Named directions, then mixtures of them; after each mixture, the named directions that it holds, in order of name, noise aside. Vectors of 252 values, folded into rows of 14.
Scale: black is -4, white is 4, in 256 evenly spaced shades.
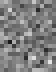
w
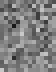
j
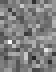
w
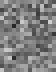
j, w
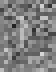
j, w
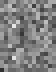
j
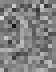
j, w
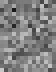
j, w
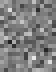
w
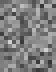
j, w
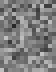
j, w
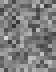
j, w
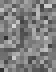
j, w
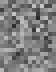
j, w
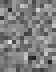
w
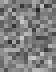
j, w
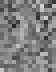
j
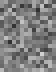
j, w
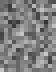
j, w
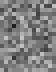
j, w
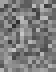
j, w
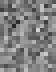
j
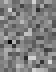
w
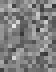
j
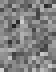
j, w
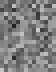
j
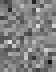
w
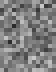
j, w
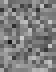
j, w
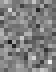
w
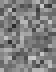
j, w
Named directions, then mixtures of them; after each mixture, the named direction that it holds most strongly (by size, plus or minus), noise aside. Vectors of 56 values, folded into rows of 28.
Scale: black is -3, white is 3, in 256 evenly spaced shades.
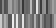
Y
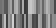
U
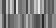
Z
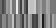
U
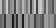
Y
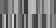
U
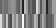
Y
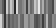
Z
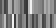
U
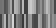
U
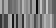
Y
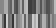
U
